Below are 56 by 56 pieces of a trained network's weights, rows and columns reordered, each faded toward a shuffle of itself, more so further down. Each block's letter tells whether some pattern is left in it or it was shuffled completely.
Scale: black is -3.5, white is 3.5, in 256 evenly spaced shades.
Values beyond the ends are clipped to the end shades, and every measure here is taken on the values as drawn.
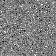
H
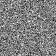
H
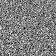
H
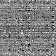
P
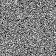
H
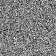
H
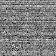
P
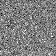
H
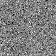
H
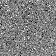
H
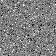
H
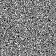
H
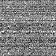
P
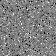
H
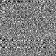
P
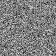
H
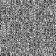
P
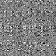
P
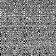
P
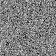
H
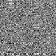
P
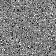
H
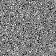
H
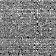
P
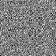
P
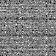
P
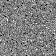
H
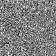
H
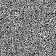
H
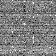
P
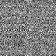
P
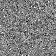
H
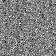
H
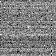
P
